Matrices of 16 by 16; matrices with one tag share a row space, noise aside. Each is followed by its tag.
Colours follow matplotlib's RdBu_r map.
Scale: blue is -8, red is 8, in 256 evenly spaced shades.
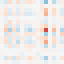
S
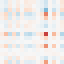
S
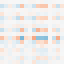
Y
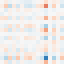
S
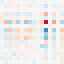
S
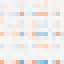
Y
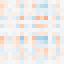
Y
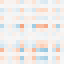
Y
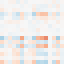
Y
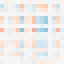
Y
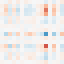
S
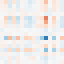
S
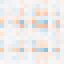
Y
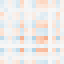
Y
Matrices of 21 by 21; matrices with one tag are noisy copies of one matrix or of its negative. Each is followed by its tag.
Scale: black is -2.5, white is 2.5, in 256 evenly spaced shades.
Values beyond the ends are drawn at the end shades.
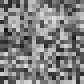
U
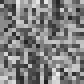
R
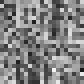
R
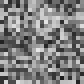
U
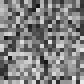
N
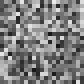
N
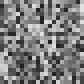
N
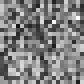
N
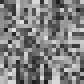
R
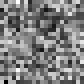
U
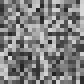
N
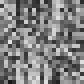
R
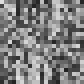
R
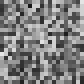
N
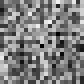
N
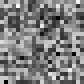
U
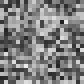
U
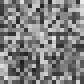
N
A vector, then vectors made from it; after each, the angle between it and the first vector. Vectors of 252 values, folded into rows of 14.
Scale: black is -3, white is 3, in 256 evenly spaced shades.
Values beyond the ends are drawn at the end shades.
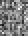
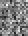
partly aligned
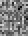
nearly opposite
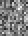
nearly parallel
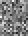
partly opposed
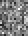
nearly parallel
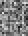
nearly opposite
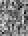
nearly opposite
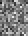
partly aligned
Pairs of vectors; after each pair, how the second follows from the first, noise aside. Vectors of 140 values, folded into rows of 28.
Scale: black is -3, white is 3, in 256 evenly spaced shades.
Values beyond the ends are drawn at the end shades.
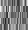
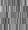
shrunk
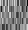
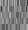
shrunk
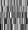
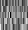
negated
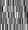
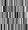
negated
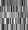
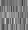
shrunk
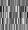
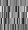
negated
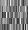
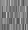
shrunk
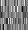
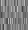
shrunk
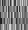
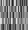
negated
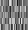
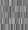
shrunk
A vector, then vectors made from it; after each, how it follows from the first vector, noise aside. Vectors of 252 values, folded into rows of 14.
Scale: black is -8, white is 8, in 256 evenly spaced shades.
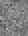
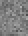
reversed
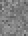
wrapped around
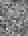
scaled up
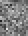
scaled up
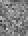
scaled up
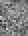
scaled up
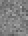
reversed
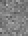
wrapped around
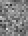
scaled up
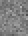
reversed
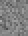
sign-scrambled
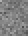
wrapped around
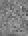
reversed
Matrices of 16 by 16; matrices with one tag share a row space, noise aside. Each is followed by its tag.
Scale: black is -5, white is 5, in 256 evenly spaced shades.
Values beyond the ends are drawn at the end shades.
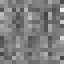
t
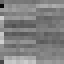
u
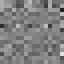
t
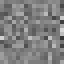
t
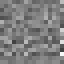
t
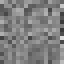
t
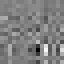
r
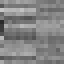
u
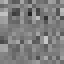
r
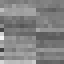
u
